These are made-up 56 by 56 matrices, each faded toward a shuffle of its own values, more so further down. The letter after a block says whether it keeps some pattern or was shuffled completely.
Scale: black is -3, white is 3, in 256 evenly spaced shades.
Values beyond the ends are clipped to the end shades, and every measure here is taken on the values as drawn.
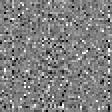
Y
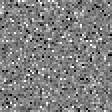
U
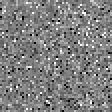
U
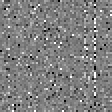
Y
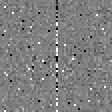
Y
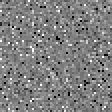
U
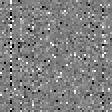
Y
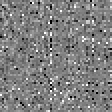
Y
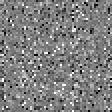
Y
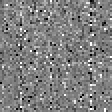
Y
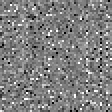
Y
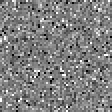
U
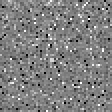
U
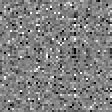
Y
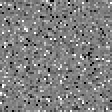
U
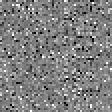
Y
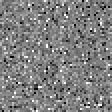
U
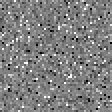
U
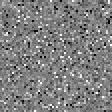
U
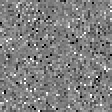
U
